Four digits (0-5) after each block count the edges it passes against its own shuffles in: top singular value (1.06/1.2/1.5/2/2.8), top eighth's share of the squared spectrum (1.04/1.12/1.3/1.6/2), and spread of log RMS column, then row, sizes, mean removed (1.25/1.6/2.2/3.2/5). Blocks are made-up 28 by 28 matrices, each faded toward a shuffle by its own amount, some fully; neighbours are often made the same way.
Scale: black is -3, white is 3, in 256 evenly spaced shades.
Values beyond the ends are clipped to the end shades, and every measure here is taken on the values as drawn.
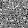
2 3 0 2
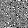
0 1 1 0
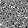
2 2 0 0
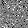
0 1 0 0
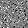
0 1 0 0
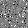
2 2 0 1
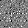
3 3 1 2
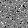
1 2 0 1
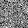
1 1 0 0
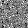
0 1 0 0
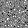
0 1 0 0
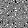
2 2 1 0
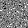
0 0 0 0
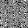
1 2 2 1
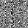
1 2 2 0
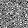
0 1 0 0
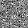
0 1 2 0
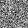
0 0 0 0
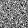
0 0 0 0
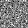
0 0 0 0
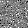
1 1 1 0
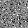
1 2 0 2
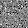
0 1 0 1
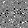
2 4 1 2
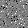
0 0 0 0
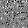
3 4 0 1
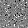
2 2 0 0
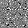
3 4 1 2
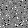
0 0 0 0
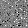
2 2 0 0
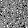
0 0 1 0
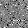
1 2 0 1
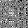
3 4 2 2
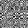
4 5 2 2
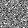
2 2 0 0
